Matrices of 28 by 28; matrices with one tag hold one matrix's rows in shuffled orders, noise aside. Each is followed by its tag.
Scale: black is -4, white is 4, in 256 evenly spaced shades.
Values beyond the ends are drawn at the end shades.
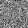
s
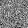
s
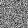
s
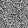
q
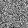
q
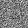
q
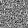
s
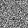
q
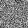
s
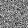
s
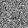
q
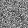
q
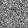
q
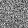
s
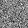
q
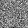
q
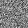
s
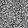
q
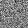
s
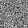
s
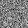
q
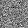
q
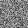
s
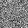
q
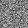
q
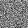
s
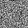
q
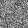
s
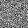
s
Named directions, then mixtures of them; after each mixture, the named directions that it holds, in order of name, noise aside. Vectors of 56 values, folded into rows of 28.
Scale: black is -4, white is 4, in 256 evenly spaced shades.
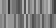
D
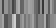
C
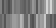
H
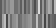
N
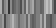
C, D, H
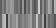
N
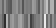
H, N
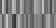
C, N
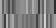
C, D, N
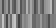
C, D, N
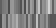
D, H, N
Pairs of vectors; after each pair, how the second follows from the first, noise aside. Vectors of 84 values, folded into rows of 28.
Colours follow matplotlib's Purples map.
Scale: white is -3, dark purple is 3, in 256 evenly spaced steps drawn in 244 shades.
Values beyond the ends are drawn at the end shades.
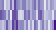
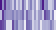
wrapped around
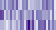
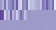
partly zeroed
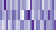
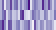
negated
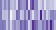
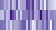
sign-scrambled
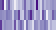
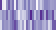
sign-scrambled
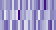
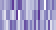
sign-scrambled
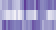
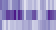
negated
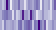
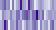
wrapped around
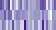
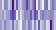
wrapped around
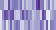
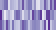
negated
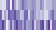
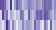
negated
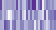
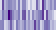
negated
